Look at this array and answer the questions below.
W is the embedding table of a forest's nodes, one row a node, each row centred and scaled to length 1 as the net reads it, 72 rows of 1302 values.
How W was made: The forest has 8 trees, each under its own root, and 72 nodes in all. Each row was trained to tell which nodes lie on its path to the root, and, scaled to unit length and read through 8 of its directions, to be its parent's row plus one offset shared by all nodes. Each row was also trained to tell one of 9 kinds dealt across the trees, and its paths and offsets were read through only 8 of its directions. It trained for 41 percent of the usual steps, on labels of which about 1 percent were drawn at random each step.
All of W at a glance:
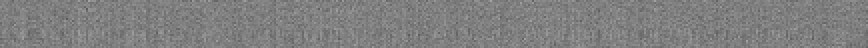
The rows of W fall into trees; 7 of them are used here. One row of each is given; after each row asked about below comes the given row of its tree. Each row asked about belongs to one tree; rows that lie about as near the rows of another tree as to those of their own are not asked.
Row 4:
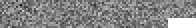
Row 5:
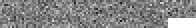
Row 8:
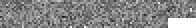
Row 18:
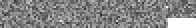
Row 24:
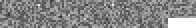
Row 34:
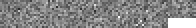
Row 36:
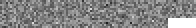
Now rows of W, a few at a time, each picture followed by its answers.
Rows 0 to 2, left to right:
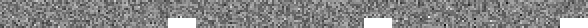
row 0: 34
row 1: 36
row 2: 36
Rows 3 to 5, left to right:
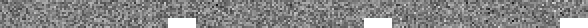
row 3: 34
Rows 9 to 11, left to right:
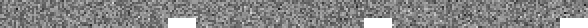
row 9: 24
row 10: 34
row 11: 4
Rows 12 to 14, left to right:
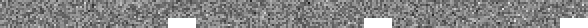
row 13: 36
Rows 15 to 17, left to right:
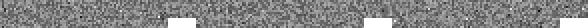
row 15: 34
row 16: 8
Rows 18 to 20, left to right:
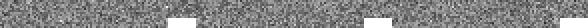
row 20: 5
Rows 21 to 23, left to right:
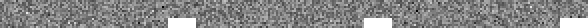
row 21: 4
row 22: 5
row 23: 8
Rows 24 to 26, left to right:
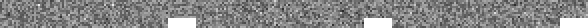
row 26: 36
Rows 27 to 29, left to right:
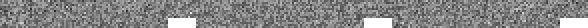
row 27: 36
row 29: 36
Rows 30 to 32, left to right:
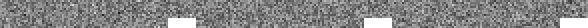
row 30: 18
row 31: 24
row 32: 8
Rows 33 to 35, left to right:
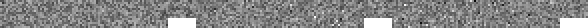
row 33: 8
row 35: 36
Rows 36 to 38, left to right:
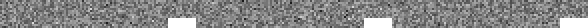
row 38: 18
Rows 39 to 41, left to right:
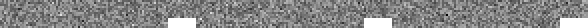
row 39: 5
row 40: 8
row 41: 24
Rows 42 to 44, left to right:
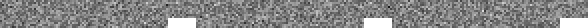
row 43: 34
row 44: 4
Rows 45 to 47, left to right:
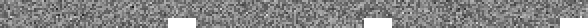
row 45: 34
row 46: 8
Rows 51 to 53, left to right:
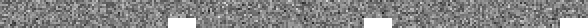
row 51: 8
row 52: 8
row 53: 36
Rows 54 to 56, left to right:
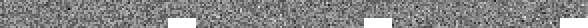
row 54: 34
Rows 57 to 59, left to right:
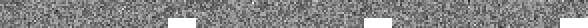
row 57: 8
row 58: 36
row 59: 36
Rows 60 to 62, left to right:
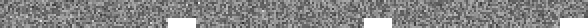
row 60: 34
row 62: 5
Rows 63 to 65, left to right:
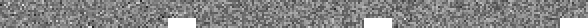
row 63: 34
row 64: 4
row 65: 36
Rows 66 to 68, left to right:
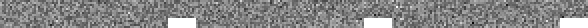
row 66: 8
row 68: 18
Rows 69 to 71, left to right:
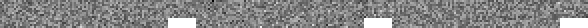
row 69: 4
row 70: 34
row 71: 34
